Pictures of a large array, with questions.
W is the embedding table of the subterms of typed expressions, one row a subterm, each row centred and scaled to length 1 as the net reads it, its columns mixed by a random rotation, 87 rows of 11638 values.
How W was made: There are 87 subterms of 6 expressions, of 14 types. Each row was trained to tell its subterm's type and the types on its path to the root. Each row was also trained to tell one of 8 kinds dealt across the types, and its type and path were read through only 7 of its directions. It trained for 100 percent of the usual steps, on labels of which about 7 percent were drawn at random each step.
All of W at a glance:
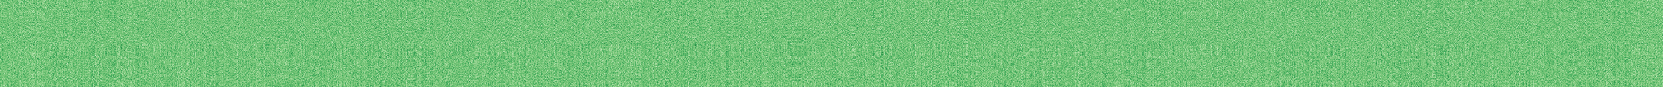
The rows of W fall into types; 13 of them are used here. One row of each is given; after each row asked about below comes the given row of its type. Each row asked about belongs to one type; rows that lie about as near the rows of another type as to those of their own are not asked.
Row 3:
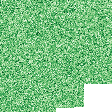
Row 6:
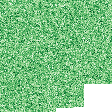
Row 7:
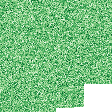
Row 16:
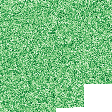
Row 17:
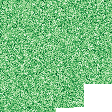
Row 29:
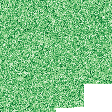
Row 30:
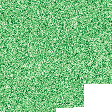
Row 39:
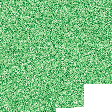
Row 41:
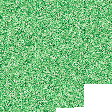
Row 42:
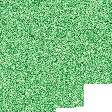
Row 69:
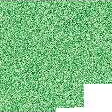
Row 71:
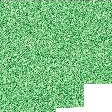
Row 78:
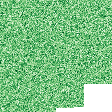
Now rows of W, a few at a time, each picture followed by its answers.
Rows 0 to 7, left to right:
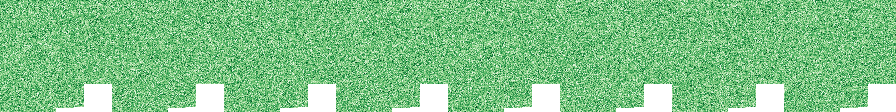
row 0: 7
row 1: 17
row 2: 16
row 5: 69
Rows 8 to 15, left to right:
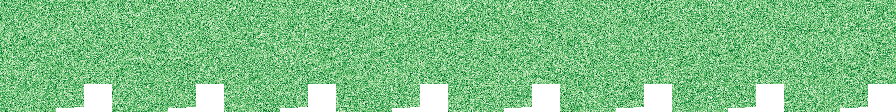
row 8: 41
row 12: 71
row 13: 17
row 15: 42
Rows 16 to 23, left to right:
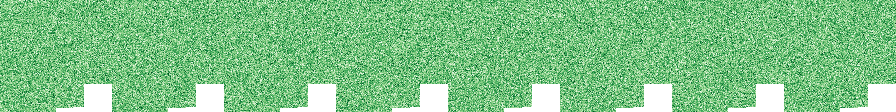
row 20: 7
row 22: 41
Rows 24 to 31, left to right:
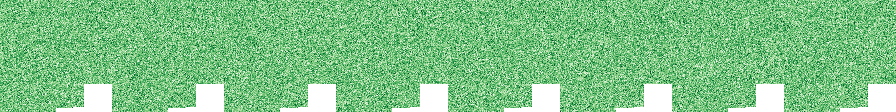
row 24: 69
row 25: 78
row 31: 16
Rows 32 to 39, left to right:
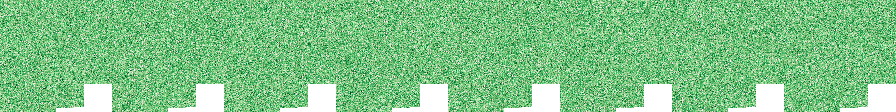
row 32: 71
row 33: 39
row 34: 78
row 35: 78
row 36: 30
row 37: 69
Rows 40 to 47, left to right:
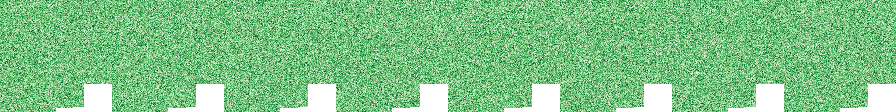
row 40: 6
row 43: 78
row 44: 3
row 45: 3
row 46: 29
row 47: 7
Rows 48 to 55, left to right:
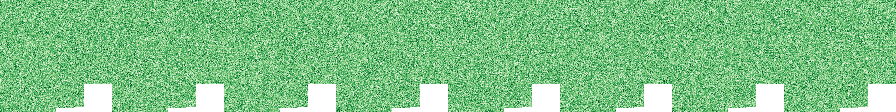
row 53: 29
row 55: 29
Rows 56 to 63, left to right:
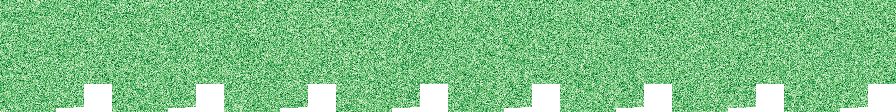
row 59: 39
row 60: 71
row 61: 17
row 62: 7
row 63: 29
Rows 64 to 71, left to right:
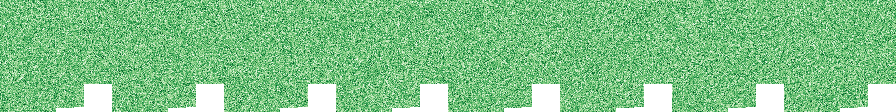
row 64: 29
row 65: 7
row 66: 30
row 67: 16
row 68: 69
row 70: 3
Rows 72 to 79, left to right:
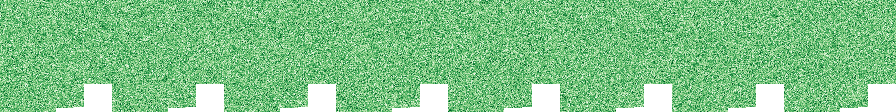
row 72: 71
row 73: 69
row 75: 7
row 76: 42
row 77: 29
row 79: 78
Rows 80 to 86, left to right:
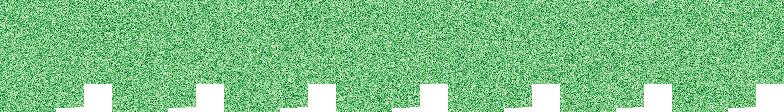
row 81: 71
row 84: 16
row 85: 16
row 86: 71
